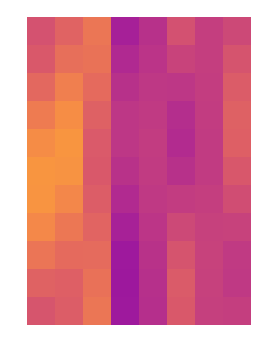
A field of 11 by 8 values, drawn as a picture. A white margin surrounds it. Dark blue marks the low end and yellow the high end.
The bottom middle is the ninth with the lowest average. Streaks run downward. The middle left is the ninth with the highest average.
